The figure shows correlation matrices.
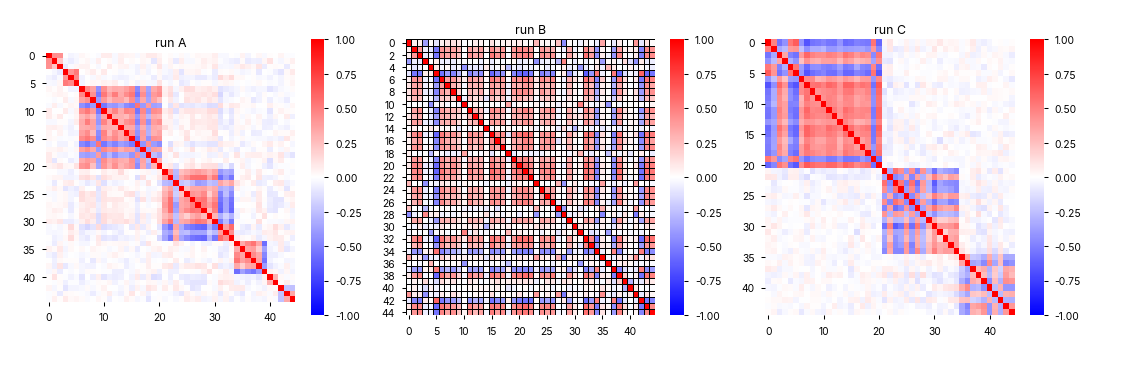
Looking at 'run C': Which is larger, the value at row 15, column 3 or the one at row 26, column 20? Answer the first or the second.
the first
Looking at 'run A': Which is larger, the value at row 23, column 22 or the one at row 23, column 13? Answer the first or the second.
the second
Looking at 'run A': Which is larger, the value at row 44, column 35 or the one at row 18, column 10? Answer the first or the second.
the first
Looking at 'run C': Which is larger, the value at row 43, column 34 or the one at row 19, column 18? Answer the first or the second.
the first
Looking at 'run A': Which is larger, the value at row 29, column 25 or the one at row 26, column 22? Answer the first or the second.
the second
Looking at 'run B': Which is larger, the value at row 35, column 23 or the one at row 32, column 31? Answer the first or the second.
the first
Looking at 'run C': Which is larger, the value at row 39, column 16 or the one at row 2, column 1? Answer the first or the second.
the first
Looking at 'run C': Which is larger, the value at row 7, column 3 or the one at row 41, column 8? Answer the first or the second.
the first
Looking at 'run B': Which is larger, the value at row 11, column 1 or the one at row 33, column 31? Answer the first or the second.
the first
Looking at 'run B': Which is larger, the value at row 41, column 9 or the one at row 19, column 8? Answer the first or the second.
the second
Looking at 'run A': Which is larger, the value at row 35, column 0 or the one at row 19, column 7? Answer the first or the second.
the second
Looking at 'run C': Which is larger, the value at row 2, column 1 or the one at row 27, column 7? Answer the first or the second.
the second
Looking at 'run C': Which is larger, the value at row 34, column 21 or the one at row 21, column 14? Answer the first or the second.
the second
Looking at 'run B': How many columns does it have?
45
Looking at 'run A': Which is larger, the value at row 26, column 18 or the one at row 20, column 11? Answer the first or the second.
the second
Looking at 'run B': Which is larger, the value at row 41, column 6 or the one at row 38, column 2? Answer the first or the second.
the second
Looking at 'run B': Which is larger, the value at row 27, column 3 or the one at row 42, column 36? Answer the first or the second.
the second
